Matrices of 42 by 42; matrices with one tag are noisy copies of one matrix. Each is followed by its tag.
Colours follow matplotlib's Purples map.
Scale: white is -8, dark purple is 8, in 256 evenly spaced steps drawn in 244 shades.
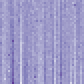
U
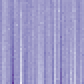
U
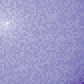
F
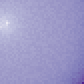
F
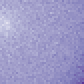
F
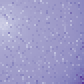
F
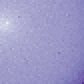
F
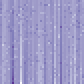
U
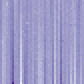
U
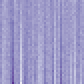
U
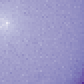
F
